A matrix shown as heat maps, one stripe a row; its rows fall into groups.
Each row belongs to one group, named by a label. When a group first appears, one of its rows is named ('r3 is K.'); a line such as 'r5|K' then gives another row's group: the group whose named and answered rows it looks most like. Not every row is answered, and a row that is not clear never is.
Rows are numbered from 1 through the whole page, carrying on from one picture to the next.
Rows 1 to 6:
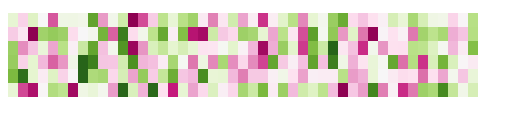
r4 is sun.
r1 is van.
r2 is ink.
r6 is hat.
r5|sun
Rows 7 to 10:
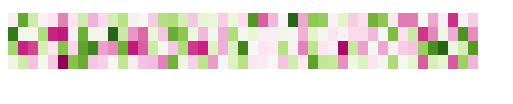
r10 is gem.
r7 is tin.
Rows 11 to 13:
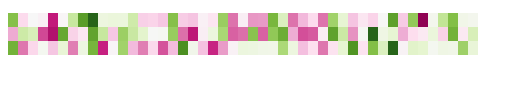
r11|sun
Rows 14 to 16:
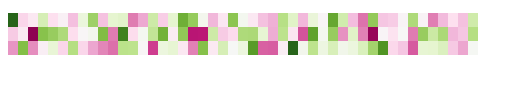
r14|van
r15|ink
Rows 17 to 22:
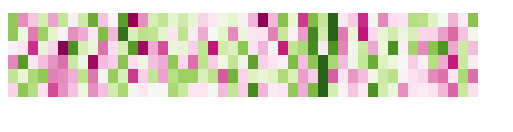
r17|van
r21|tin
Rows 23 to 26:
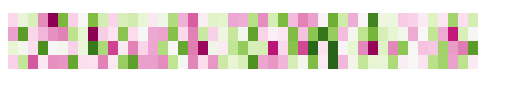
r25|ink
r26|gem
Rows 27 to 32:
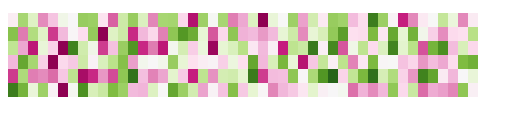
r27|sun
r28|van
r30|tin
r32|tin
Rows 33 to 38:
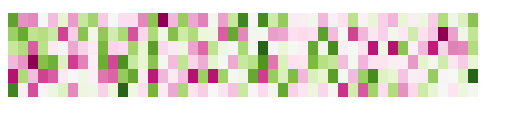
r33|hat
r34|tin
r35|ink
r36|ink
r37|gem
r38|hat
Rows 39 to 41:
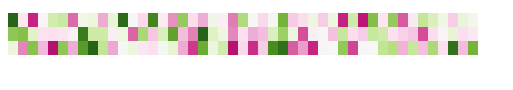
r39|hat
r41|sun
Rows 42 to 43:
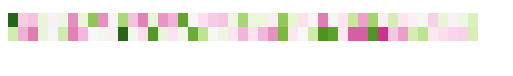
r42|hat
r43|van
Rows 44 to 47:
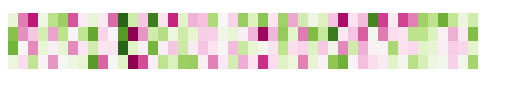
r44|hat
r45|van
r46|hat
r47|van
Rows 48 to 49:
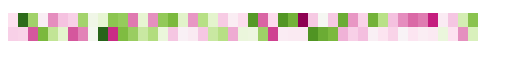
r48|tin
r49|ink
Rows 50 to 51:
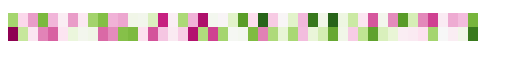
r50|ink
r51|gem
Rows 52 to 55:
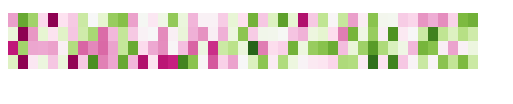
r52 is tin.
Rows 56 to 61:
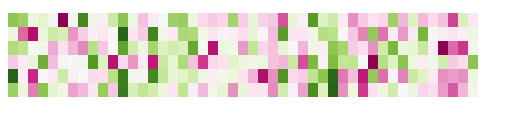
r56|tin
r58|van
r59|ink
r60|van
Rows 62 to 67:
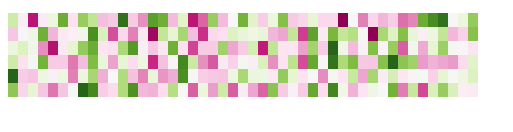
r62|hat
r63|ink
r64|sun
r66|hat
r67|sun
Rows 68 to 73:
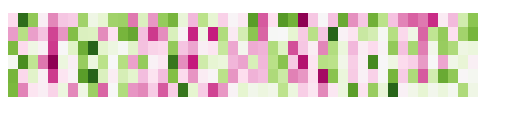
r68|tin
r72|sun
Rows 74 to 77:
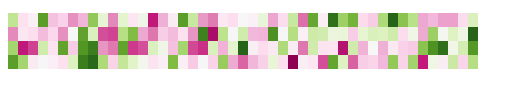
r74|ink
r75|gem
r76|hat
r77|sun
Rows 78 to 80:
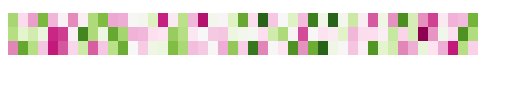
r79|tin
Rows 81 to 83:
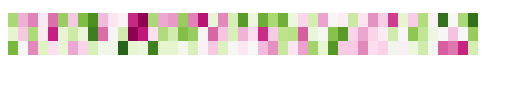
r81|hat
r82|van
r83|van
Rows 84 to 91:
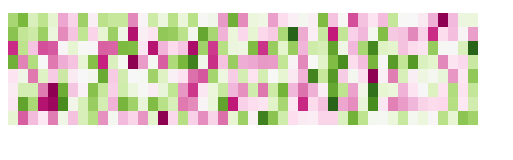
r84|tin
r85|tin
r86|gem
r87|van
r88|ink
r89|sun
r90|sun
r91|hat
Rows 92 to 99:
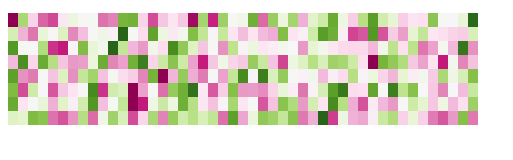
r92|gem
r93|van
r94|tin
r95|ink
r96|hat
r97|van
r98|van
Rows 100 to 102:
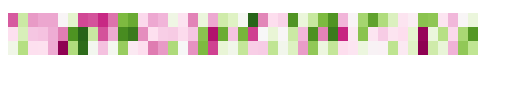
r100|gem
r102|gem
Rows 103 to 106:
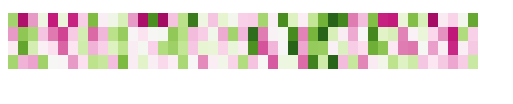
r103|van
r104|tin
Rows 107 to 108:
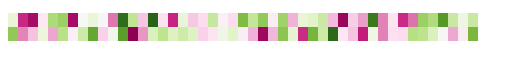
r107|hat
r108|van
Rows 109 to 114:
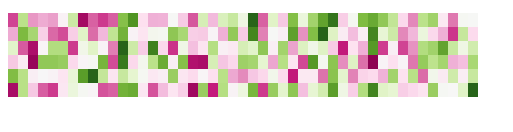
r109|gem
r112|ink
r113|sun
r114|gem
